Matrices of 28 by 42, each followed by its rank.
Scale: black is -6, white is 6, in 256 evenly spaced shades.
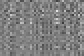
three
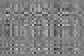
three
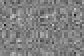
five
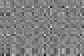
three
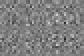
five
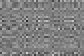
three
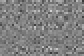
five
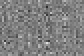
five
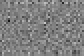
five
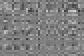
three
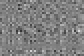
five
